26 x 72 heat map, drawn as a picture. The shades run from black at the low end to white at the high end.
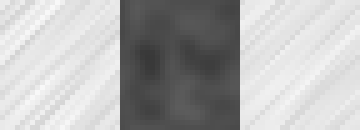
It is made of 1 by 3 panels. Panel 1,1: very high, slanting up to the right, faint in contrast. Panel 1,2: low, blotchy, faint in contrast. Panel 1,3: very high, slanting up to the right, faint in contrast.
